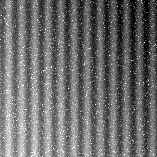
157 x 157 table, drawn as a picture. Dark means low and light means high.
Ninth with the lowest average: top right. Slope: up to the bottom left. Histogram: bell-shaped. Stripes: upright, repeating 12 times. Ninth with the highest average: bottom left.
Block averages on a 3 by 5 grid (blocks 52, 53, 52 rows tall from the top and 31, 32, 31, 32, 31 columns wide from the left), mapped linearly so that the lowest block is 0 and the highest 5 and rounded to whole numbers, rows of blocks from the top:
3 2 1 1 0
4 4 2 2 1
5 5 4 3 2
